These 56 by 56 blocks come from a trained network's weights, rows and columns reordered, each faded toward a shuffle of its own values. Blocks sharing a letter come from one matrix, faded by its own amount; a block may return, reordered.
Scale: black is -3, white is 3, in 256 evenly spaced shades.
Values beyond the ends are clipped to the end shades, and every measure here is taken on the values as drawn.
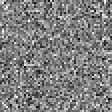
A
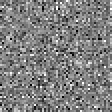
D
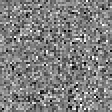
D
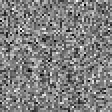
A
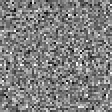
A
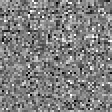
D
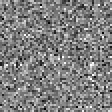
A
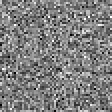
A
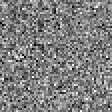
A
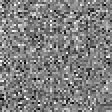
D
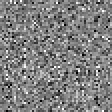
D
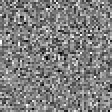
A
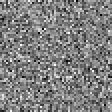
A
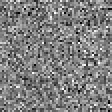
A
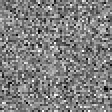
A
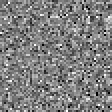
D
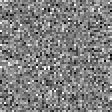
D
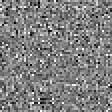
D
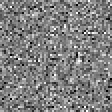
D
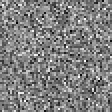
A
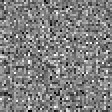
D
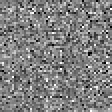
D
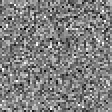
A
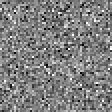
D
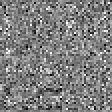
D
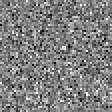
D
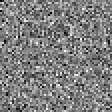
A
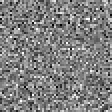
A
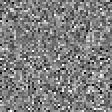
D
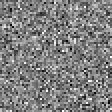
A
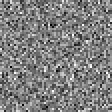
A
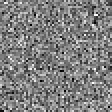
A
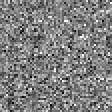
A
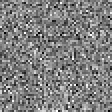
A
